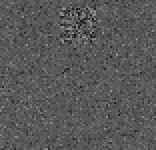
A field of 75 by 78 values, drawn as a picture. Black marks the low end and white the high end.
Slope: none. Odd patch: rougher, in the top middle. Histogram: heavy tails on both sides. Roughest part: top middle. Mirror symmetry: none.
